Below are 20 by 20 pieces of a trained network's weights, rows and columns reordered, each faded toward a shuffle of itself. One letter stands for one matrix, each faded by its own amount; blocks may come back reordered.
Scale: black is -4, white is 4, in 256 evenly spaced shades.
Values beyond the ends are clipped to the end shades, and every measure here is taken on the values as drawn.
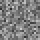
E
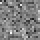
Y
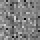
Y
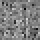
Y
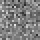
Y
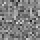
E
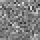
E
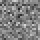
E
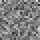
E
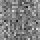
Y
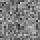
E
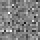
Y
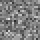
E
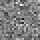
E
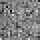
Y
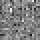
Y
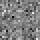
Y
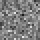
E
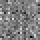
Y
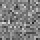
E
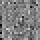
Y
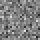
E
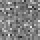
Y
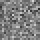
E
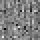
Y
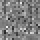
Y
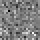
Y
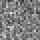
E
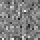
Y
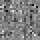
Y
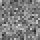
E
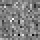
Y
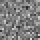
E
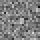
E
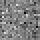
Y
